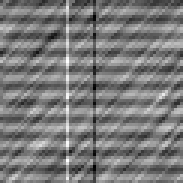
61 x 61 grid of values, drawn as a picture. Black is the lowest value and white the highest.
Slope: none. Odd lines: columns 23 and 32. Stripes: horizontal, repeating 11 times. Histogram: bell-shaped.
